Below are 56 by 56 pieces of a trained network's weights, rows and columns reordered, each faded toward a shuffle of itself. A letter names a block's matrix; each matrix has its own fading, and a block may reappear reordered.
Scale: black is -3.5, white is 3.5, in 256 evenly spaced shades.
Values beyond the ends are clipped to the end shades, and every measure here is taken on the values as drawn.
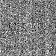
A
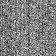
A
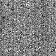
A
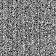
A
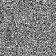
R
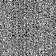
A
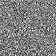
R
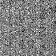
A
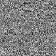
R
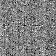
A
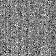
A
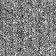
A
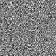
R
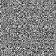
R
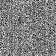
A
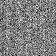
A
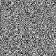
R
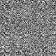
R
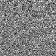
R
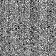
A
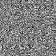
R
